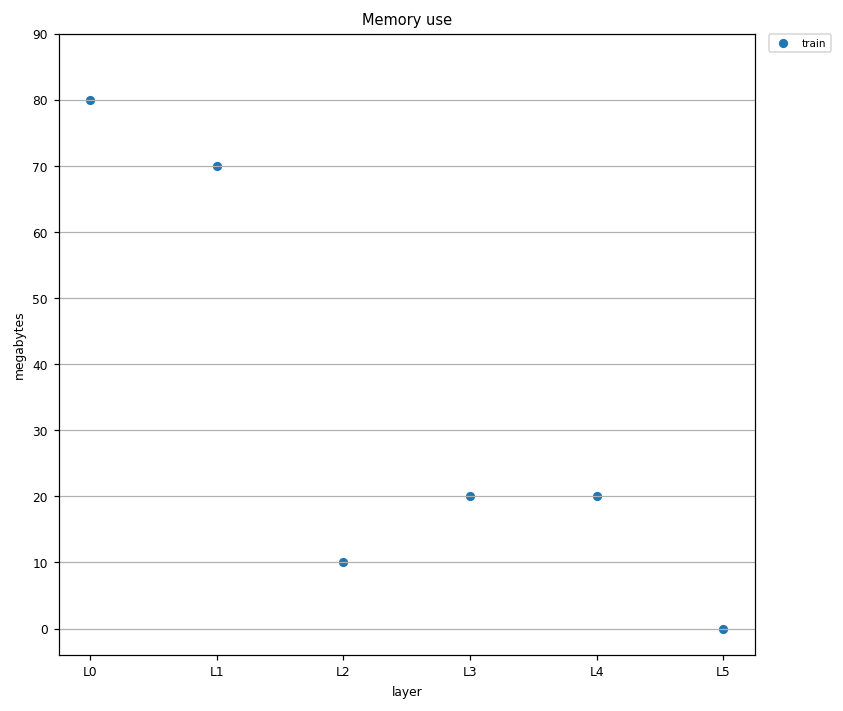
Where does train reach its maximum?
L0
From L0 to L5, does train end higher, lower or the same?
lower
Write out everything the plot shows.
Title: Memory use
x-axis: layer, ticks L0 L1 L2 L3 L4 L5
y-axis: megabytes, ticks 0 10 20 30 40 50 60 70 80 90
Legend: train
Values:
train: 80 70 10 20 20 0
